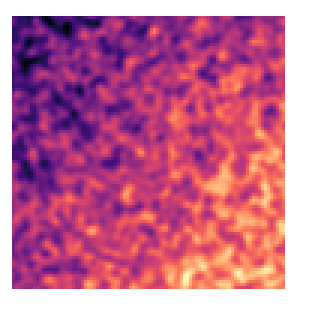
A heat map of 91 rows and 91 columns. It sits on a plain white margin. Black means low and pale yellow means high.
Odd rows or columns: none. Average level on the scale: 50%. Slope: up to the bottom right. Stripes: none. Histogram: bell-shaped.
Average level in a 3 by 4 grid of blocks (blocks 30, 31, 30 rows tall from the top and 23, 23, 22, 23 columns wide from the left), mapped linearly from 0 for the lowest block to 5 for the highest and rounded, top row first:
0123 / 1234 / 2345
